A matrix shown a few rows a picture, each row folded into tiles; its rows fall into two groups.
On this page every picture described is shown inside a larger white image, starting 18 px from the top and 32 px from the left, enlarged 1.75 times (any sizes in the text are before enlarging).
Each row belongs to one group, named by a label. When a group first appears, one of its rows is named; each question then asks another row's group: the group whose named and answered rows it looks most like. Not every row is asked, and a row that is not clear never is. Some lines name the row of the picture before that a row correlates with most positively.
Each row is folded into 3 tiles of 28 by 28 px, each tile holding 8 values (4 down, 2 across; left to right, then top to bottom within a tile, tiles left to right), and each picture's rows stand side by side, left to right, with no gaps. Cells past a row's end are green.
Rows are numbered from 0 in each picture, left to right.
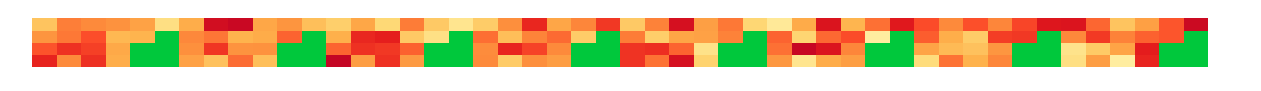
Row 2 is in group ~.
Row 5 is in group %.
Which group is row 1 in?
%
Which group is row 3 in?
%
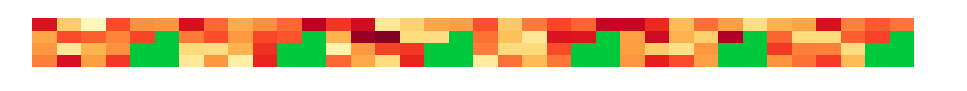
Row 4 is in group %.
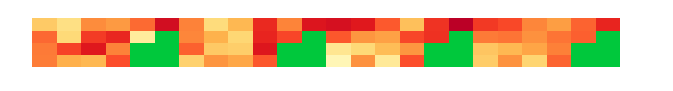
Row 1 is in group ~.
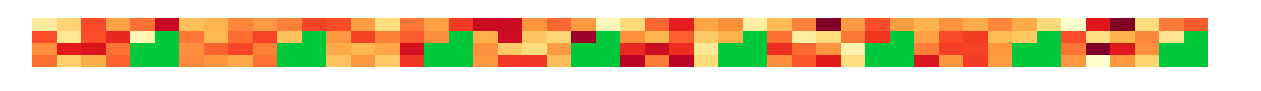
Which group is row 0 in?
%
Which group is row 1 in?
%
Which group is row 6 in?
~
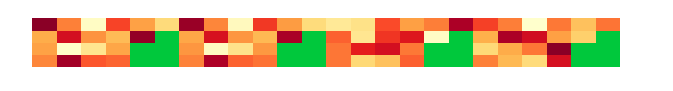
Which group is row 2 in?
%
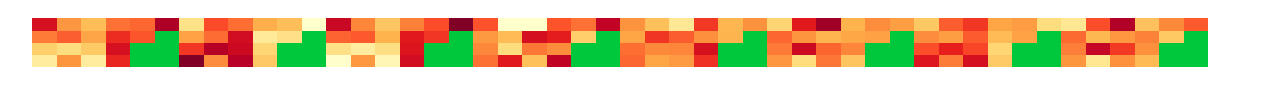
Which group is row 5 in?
%
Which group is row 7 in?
%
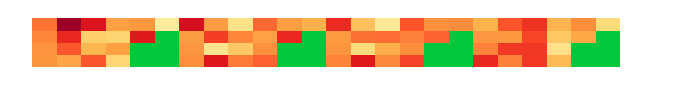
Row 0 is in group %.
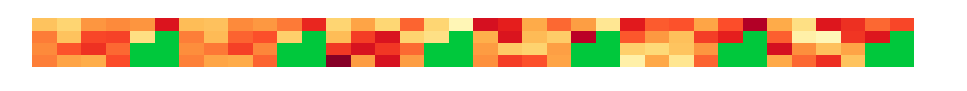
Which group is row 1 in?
%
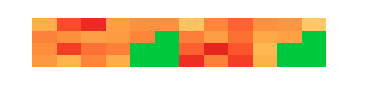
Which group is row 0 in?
%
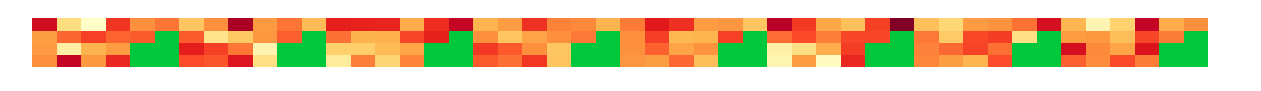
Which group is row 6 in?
%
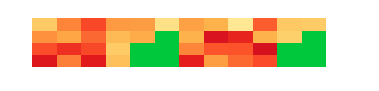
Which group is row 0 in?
~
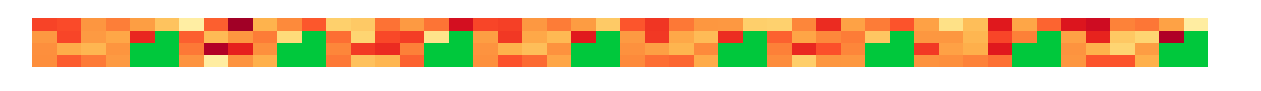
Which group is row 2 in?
%
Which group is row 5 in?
%
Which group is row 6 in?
~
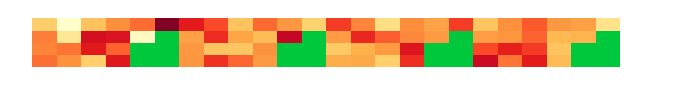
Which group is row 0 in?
%
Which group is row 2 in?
~
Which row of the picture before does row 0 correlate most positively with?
2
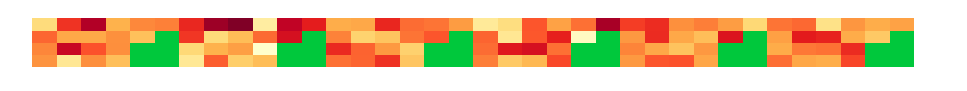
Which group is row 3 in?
%
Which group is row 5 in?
~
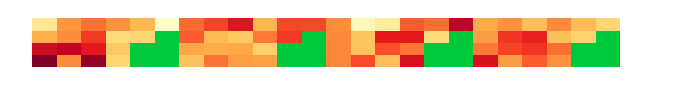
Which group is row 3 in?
~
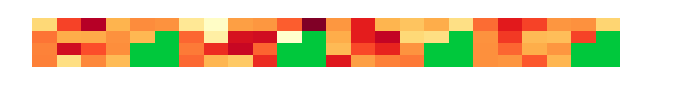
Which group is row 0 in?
%
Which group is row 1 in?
%
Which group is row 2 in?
~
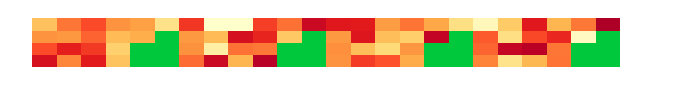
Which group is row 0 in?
~
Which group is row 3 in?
%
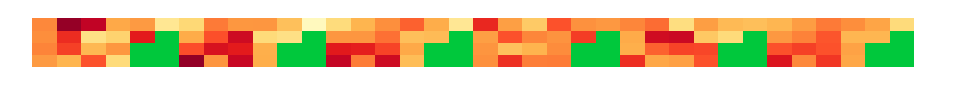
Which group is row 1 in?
~
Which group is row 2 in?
~
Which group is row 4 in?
~
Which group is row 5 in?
~
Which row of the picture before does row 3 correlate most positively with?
2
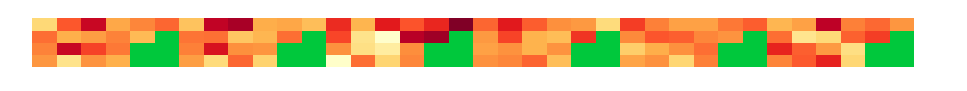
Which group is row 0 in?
%
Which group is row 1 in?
%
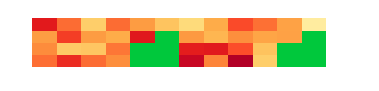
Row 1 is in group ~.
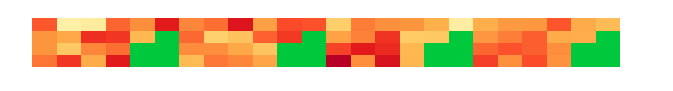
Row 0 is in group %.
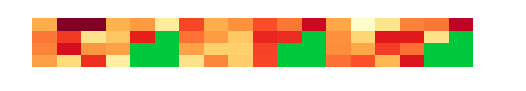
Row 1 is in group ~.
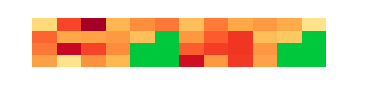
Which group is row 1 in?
~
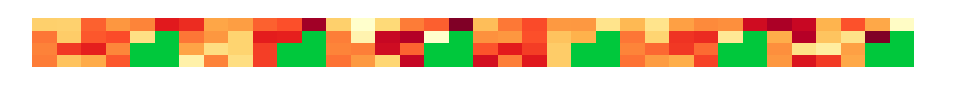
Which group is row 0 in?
%
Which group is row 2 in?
%
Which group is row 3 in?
~
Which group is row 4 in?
%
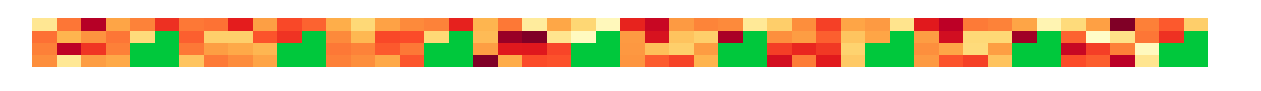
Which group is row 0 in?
%
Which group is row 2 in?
%
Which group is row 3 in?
~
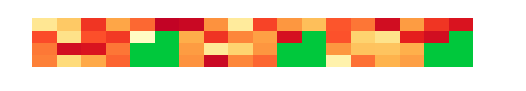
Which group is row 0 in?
%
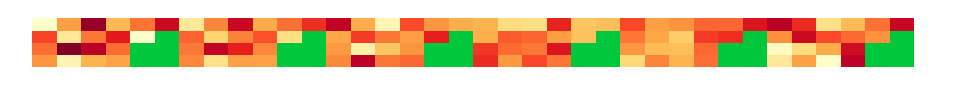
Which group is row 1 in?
%
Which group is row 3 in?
~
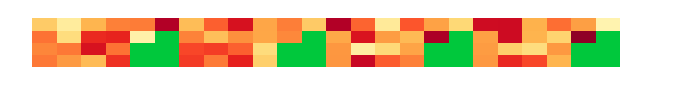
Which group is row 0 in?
%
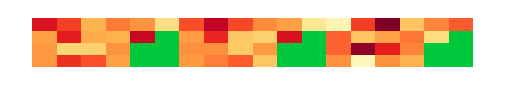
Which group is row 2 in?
%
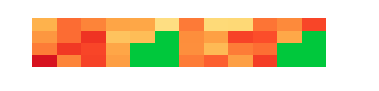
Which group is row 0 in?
~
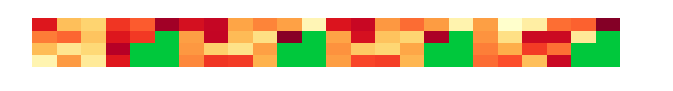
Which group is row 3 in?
%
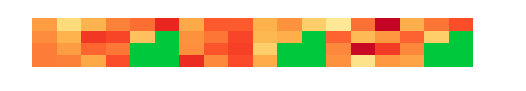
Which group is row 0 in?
%
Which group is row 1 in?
~
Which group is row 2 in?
%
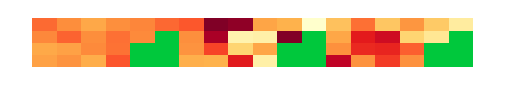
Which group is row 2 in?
~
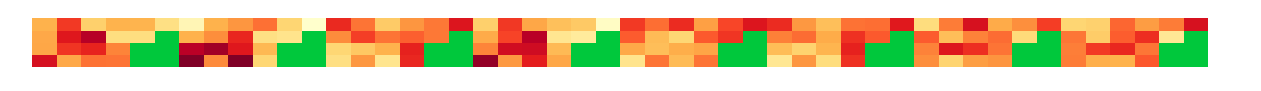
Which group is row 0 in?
~
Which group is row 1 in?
~
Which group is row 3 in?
~
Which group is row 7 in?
%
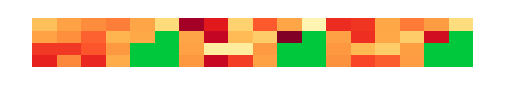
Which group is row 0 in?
~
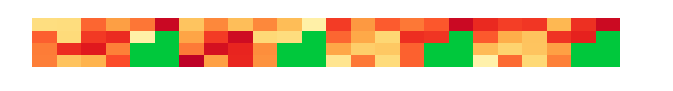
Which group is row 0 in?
%
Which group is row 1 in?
~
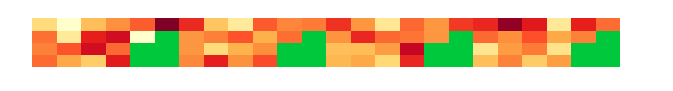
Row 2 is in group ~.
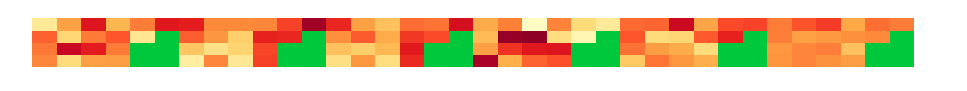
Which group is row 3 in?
~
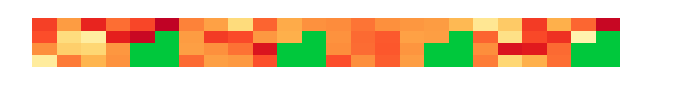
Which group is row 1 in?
~
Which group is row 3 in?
%
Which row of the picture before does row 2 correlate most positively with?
3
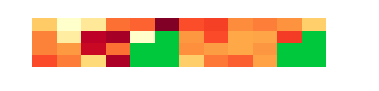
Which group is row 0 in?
%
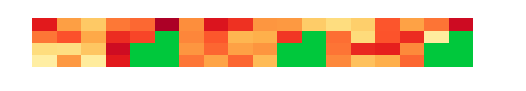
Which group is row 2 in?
%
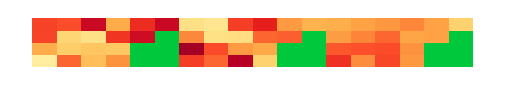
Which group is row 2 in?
~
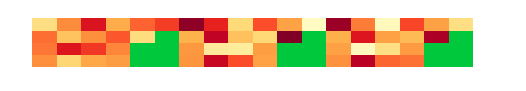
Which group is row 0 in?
%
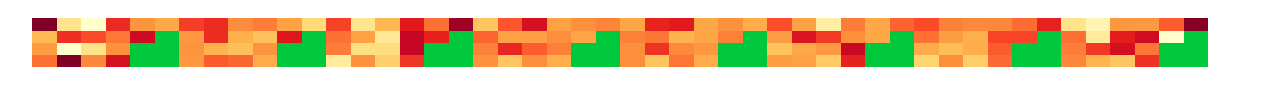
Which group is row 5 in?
~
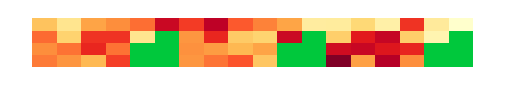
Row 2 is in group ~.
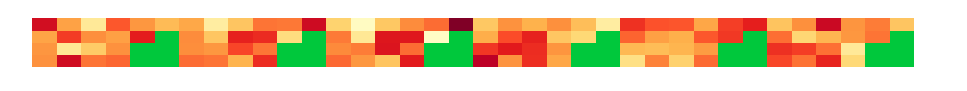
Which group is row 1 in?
%
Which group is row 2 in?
%
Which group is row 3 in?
~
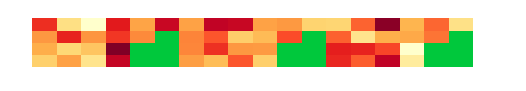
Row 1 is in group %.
